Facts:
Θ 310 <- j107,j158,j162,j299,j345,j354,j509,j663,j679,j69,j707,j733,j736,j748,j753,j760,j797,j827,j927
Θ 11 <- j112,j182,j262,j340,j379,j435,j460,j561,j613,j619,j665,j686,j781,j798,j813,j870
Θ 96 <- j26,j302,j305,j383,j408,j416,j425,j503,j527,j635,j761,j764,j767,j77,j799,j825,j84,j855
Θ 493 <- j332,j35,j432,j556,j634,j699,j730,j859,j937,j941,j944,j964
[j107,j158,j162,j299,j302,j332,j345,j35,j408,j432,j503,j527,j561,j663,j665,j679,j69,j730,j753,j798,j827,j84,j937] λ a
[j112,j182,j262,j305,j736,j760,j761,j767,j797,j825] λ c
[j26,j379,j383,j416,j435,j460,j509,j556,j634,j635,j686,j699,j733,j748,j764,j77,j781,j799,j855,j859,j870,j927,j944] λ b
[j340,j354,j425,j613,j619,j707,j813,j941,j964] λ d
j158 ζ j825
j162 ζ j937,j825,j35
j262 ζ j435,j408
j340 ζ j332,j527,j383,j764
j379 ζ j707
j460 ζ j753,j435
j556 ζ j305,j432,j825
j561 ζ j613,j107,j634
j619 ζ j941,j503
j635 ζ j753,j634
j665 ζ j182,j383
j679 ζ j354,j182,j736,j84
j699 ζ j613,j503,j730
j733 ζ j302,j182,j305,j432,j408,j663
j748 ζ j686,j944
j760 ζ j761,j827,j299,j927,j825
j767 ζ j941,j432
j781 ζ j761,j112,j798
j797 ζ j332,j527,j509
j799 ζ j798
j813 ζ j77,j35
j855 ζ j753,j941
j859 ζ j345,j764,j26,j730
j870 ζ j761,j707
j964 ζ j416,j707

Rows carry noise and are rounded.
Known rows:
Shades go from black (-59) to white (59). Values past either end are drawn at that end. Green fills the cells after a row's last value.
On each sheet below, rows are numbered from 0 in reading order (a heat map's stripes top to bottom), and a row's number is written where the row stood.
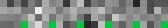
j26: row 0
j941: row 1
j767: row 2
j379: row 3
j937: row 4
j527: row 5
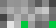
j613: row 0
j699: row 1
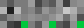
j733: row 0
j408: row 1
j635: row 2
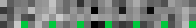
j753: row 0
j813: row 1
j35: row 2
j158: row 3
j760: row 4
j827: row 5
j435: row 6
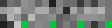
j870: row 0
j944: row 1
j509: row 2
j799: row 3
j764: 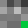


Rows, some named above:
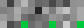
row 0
j767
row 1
j509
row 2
j425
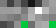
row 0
j416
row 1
j964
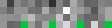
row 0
j305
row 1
j730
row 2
j941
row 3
j354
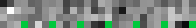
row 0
j964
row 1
j354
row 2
j527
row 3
j825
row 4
j736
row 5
j686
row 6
j556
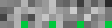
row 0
j262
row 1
j813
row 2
j859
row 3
j634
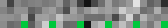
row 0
j305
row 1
j112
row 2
j432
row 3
j707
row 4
j619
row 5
j730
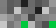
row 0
j332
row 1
j797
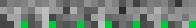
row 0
j781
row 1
j460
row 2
j748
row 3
j561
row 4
j927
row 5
j781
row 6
j761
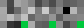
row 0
j825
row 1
j383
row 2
j679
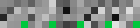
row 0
j182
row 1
j813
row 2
j760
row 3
j665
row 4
j340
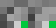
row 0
j798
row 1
j112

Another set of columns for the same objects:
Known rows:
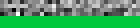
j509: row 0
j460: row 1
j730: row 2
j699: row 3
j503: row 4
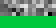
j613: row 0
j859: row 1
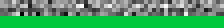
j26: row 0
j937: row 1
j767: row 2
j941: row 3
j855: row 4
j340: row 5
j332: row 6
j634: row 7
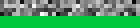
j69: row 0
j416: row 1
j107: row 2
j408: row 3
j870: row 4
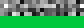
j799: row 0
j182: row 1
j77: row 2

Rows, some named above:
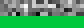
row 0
j619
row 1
j760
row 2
j634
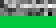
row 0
j941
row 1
j797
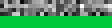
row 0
j927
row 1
j561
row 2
j813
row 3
j262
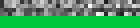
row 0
j432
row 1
j730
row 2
j944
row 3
j416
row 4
j761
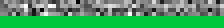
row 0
j619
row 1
j354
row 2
j798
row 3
j613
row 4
j527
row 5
j435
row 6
j665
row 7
j686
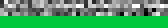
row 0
j964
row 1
j432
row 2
j797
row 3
j707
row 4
j767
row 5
j736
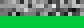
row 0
j561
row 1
j556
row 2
j112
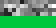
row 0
j679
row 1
j425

